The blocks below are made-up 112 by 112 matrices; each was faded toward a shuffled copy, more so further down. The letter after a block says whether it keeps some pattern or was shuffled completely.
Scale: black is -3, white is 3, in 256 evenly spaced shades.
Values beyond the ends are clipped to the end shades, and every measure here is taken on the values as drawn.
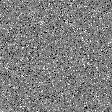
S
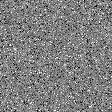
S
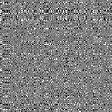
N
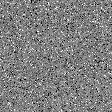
S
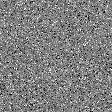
S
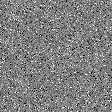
S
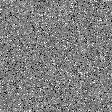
S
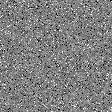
S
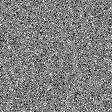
S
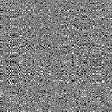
N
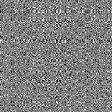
N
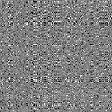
N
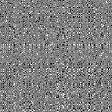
N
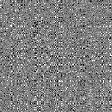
N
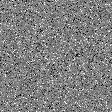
S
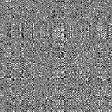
N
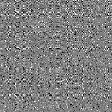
N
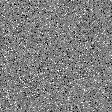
S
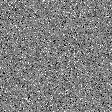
S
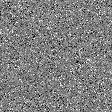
S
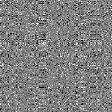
N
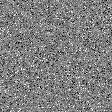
S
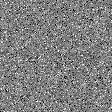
S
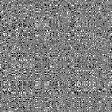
N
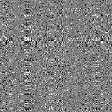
N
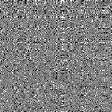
N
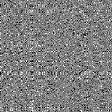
N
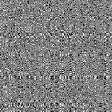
N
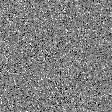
S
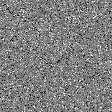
S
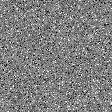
S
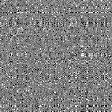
N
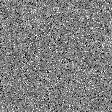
S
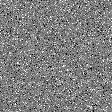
S
